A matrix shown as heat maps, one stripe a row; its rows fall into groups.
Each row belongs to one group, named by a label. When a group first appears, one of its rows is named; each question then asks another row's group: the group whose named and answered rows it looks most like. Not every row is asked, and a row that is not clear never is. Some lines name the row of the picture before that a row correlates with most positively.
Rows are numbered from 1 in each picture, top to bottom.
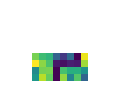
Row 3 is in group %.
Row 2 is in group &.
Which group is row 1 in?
&
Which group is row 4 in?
%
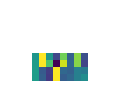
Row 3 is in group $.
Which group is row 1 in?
%
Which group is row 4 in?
$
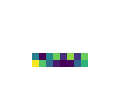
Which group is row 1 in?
$
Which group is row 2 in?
&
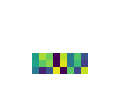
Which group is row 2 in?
%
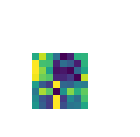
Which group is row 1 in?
&
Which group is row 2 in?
&
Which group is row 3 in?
&
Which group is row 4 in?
&
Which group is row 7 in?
$
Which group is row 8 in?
$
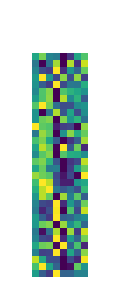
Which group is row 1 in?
&
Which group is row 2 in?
$
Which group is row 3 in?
$
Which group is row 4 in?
%
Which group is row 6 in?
%
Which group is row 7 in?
%
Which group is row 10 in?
%
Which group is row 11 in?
&
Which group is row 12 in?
%
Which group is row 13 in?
&
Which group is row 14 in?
%
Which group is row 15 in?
%
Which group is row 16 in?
&
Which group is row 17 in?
&
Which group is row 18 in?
&
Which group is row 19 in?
&
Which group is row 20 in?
&
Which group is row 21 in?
%
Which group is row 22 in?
$
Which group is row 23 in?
$
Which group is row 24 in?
$
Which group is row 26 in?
$
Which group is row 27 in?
$
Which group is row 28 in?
%
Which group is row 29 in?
$
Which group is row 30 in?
&
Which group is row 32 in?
$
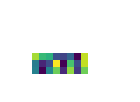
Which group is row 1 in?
&
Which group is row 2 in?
$
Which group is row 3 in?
$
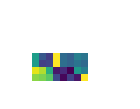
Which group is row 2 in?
$
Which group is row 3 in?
&
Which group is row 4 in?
&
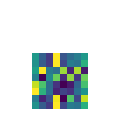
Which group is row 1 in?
$
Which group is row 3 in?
%
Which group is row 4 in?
$
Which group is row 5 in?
&
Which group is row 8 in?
$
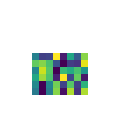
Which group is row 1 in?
$
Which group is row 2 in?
&
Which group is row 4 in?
%
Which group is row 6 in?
$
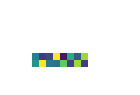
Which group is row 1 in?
$
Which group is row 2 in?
%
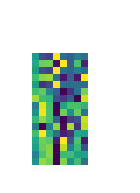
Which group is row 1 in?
$
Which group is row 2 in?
%
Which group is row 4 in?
&
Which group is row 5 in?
$
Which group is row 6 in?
&
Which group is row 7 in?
&
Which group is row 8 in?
%
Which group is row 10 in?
&
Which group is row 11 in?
$
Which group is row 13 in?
%
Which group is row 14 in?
%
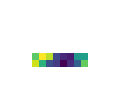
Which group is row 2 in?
&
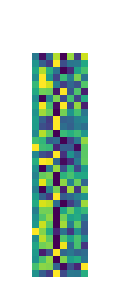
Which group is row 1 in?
$
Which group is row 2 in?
$
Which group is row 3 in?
&
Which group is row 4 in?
%
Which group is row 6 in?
%
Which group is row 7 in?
$
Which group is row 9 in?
%
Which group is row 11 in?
$
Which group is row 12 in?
%
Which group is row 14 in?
&
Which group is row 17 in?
$
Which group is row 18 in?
%
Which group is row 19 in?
%
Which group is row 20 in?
$
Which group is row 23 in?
%
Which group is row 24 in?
%
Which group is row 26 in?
&
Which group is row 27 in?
%
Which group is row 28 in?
%
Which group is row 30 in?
%
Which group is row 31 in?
&
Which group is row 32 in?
$
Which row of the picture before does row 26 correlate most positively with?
1
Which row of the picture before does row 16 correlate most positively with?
1
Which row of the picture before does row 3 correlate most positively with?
1
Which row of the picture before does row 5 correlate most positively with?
1
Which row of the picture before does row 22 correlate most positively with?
1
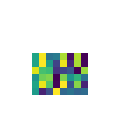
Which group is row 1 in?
%
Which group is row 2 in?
%
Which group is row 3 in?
&
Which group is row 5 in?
%
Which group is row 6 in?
$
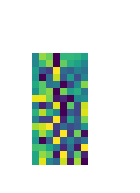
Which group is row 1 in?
%
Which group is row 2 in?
%
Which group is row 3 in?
$
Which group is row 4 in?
$
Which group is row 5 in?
&
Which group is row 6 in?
%
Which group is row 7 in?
&
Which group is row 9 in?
&
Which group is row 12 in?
%
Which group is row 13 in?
$
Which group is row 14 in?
&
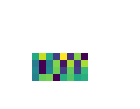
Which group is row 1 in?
%
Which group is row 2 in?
$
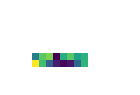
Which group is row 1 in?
%
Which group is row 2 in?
&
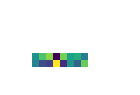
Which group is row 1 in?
%
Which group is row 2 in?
$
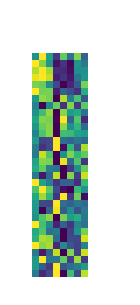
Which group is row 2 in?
&
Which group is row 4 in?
&
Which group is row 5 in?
&
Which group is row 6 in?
&
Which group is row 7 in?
%
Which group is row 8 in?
$
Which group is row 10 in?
%
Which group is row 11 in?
%
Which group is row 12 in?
%
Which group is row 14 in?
$
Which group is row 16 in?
%
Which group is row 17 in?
&
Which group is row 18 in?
$
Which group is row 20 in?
&
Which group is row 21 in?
%
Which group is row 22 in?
$
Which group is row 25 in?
&
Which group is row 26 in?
&
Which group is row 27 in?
&
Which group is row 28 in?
&
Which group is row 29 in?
$
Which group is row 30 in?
%
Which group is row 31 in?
$
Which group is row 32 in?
$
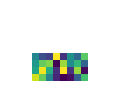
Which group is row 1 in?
$
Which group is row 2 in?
%
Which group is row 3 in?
%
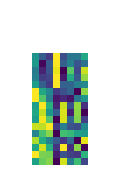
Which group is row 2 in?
$
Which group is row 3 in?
$
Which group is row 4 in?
$
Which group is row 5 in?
$
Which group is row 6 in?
&
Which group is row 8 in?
%
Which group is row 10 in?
%
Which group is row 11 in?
&
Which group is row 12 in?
%
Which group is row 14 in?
%
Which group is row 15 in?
&
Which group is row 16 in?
%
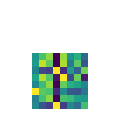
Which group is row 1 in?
%
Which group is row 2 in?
%
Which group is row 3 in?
$
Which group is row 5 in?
%
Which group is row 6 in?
&
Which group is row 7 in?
%
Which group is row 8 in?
$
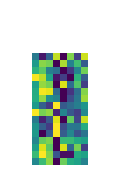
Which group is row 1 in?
$
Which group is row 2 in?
%
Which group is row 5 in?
%
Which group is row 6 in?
&
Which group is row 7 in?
&
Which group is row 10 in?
$
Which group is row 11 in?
$
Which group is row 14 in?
%
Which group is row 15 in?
&
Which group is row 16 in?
%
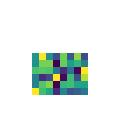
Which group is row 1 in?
%
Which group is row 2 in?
%
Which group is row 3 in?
&
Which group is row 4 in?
$
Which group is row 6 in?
&
